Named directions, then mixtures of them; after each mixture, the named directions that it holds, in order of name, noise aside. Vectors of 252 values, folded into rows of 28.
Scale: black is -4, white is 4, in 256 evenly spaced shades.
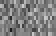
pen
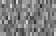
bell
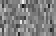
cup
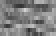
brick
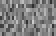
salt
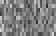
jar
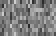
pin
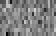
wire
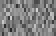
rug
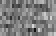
bell, brick, pen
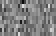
cup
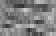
brick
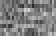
brick, salt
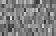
bell, rug, salt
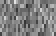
jar, pen, pin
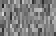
cup, pin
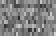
bell, brick, rug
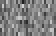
bell, cup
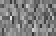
pen, rug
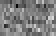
brick, rug, salt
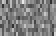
bell, cup, salt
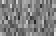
bell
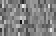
cup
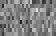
pin, rug, salt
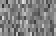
bell, cup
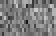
pen, pin, salt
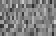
salt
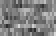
bell, brick
